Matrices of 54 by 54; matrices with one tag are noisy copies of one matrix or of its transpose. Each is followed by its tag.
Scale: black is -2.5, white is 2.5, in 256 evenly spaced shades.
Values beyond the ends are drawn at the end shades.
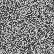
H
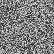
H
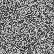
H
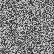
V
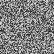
V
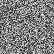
H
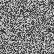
V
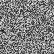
V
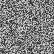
V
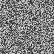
V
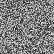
H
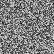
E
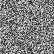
V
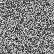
H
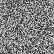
H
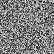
E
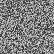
H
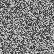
E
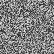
V
